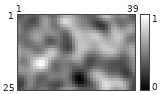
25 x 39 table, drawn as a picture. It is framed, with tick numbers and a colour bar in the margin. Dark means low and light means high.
No row or column stands out. The texture is blotchy. The ninth with the lowest average is the bottom middle. Neither half mirrors the other. On average the colour sits 50% of the way up the scale.
